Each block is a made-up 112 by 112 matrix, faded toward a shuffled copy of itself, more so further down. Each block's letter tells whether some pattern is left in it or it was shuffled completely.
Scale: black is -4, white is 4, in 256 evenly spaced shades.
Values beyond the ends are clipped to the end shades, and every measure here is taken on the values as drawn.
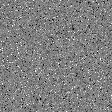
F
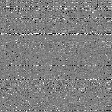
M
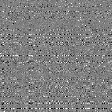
M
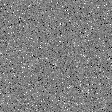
F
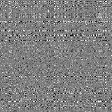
M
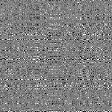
M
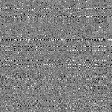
M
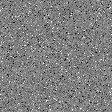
F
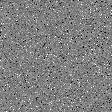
F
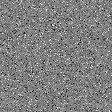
F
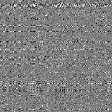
M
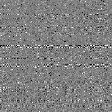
M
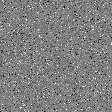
F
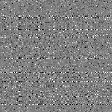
M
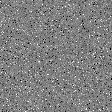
F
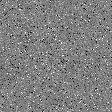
F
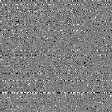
M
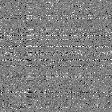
M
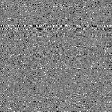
M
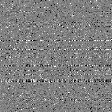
M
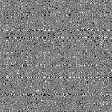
M
